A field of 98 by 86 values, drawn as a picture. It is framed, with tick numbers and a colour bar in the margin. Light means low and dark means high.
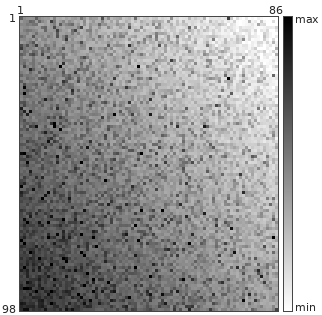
Neither half mirrors the other. Values rise toward the bottom left. The ninth with the highest average is the bottom left. The texture is fine-grained noise. No regular stripes run through it.
